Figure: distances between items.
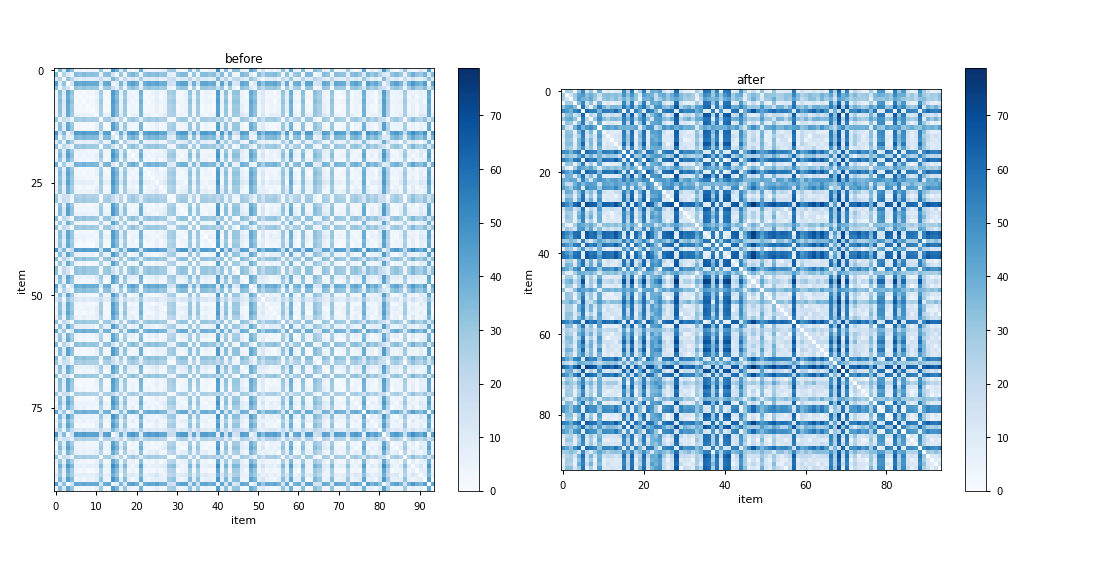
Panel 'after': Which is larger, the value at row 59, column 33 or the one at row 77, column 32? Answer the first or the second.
the first
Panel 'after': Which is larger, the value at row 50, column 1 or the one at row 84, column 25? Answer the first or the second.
the second
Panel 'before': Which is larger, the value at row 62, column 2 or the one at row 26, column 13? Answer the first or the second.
the first
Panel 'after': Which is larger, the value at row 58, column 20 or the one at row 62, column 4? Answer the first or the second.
the first
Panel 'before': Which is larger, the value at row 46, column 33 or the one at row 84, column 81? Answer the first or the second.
the second
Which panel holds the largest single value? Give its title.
after
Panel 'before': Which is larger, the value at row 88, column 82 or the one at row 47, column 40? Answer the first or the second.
the second
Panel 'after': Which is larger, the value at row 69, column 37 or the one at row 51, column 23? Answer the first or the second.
the second
